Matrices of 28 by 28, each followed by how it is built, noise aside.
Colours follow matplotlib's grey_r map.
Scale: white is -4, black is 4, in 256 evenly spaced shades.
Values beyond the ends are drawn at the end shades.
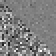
lower triangular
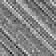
Toeplitz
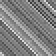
Toeplitz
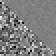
lower triangular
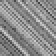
Toeplitz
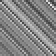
Toeplitz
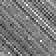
Toeplitz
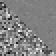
lower triangular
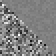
lower triangular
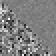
lower triangular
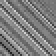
Toeplitz
